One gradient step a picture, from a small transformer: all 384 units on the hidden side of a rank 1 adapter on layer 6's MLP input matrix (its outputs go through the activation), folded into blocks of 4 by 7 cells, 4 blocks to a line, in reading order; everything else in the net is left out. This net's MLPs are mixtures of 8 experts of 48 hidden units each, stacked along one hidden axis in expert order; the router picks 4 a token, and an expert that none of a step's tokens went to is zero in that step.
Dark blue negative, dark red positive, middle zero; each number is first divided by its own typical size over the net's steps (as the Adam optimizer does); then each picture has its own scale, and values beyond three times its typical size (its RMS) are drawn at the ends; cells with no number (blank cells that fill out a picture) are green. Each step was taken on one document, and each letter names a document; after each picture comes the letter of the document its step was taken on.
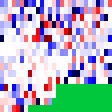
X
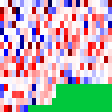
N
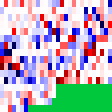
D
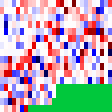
D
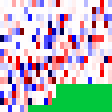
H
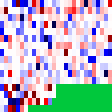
X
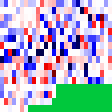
D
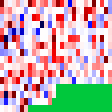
H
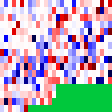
D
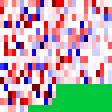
H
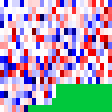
D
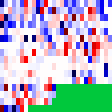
X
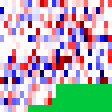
H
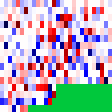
H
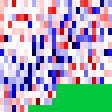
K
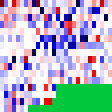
K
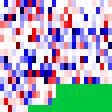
D
